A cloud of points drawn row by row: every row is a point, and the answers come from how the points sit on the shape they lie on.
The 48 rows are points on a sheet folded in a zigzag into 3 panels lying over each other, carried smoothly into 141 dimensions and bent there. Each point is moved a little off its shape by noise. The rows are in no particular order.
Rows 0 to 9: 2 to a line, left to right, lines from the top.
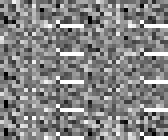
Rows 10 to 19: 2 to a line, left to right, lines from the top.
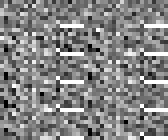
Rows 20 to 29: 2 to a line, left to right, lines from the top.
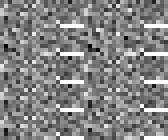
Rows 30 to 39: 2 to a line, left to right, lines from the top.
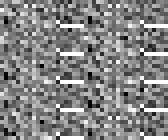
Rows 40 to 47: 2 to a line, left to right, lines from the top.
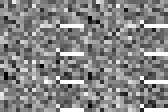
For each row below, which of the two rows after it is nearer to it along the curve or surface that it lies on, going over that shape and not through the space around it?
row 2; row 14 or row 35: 14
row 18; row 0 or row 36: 0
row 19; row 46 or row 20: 46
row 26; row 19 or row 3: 19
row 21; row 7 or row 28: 7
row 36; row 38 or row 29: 38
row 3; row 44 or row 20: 44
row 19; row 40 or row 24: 24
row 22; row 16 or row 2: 16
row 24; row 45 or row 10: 45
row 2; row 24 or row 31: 24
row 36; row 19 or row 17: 17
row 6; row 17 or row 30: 30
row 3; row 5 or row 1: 1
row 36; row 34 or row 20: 34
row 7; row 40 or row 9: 40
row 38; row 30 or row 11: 30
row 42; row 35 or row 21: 21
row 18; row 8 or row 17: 8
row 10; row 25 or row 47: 25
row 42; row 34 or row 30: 34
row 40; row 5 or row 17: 5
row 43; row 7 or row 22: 7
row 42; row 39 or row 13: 39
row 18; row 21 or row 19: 21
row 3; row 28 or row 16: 16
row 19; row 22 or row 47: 47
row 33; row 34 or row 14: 34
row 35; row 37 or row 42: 37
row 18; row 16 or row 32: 16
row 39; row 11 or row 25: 25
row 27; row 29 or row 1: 1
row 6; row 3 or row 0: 0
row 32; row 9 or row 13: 9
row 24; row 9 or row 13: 9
